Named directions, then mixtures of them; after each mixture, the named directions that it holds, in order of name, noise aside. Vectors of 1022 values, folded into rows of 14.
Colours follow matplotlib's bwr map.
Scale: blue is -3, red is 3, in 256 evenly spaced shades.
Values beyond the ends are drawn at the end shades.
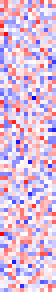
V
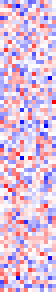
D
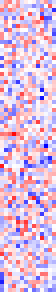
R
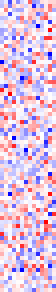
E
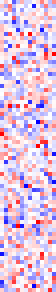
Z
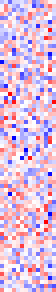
D, E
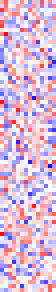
V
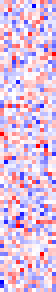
R, Z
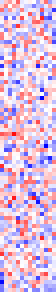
R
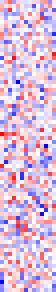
R, Z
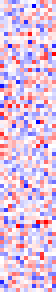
E, Z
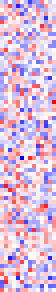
D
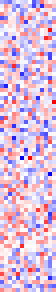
D, E
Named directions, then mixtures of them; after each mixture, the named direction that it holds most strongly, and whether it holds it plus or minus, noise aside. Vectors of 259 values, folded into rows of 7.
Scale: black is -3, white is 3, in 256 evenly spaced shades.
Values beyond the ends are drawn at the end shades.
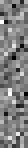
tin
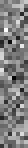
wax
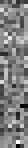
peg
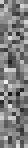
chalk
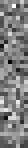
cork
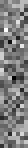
wax, plus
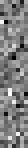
tin, plus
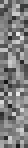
chalk, minus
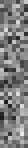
chalk, minus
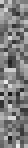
chalk, plus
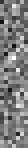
tin, minus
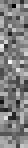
cork, minus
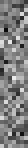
wax, minus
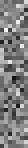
wax, plus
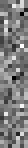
tin, minus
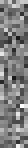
peg, minus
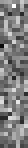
cork, plus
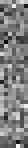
peg, minus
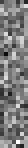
peg, plus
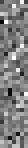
tin, minus
